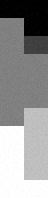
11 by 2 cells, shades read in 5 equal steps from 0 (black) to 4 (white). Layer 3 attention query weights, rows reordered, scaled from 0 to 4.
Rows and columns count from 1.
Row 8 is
4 3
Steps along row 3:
down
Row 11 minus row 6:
2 2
